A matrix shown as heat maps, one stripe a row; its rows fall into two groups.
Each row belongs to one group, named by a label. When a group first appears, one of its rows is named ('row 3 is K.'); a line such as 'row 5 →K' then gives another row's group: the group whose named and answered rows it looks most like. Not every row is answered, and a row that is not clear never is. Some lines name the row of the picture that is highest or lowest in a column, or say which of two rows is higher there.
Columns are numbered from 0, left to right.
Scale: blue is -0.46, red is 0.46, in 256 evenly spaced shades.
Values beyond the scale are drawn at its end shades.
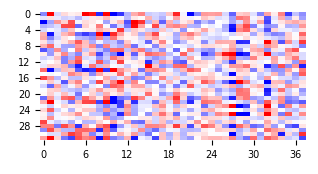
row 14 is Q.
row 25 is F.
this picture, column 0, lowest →2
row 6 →Q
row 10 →F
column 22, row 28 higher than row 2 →Yes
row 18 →Q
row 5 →Q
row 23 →F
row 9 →Q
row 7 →F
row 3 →Q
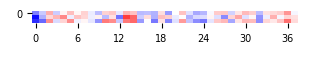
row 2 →Q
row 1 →Q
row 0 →Q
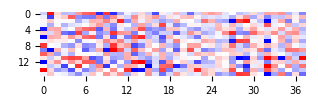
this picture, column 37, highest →11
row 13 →F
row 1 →Q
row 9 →Q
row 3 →F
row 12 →Q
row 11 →F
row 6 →Q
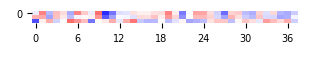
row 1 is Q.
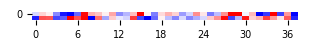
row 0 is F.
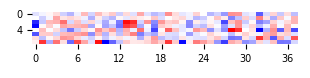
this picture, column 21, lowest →7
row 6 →F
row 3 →Q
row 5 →Q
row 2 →Q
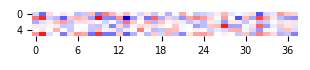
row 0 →Q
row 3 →F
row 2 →Q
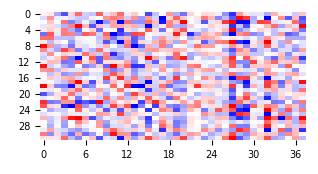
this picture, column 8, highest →22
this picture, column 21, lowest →5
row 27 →F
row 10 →Q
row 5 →Q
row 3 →F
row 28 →F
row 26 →F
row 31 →F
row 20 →Q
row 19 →F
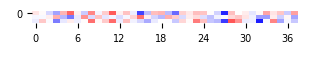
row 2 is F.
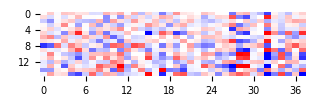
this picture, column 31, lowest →14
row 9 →F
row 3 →F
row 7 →F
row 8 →Q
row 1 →F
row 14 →F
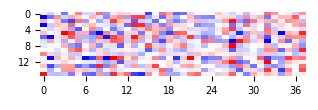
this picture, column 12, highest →15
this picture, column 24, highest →7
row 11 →Q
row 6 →Q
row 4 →F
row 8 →F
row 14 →F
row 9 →F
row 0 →F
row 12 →F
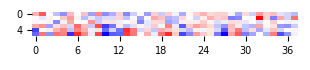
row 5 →Q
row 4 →Q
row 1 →F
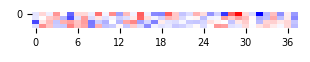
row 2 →Q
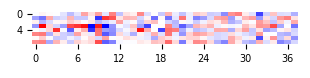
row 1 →Q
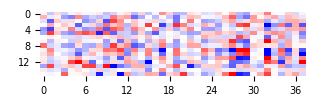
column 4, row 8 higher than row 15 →No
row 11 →F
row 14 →F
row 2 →Q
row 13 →Q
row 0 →F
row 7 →F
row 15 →F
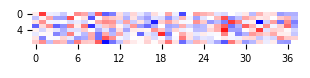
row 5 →F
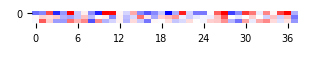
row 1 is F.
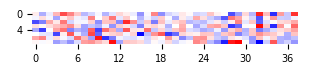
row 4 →Q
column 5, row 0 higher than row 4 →Yes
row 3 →F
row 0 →F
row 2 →Q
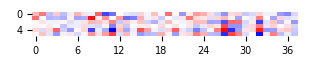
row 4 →F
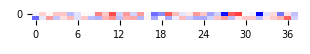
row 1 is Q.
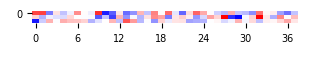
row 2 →Q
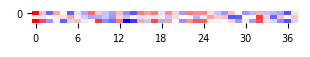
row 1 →F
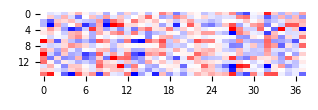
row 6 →F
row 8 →F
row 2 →Q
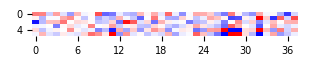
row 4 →F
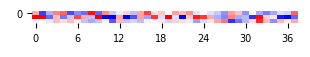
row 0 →Q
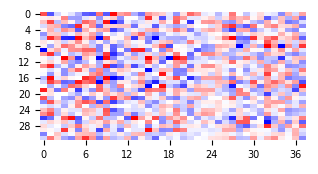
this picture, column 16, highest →26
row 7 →F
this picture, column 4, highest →26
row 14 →F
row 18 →F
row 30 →Q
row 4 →Q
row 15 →F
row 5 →Q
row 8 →F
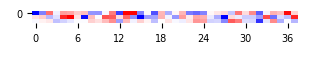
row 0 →Q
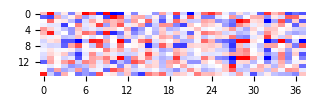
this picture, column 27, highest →13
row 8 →F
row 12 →Q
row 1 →Q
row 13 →F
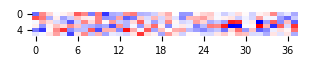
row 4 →Q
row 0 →Q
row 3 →F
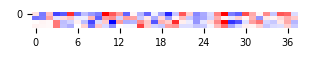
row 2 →F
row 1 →Q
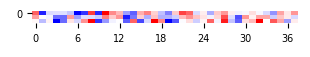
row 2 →F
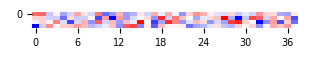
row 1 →F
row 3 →Q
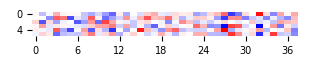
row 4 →F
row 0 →F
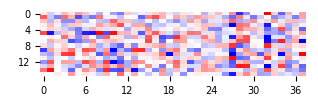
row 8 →F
